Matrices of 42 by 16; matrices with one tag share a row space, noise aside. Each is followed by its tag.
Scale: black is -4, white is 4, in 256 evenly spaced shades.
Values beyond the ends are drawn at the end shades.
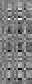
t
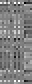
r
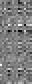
t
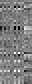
r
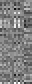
r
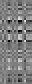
t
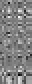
t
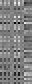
r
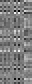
r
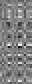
t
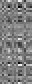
t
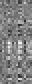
t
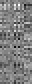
r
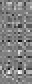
t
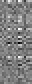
t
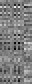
r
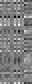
r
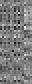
r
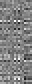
r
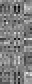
r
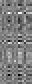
t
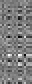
t
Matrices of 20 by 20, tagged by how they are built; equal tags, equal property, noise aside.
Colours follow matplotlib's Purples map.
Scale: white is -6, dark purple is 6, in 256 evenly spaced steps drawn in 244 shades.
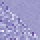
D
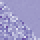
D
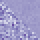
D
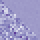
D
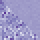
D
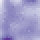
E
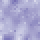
E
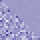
D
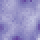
E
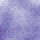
E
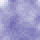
E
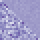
D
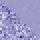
D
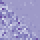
D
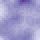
E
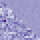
D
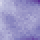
E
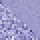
D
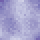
E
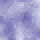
E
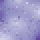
E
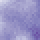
E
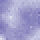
E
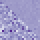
D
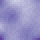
E
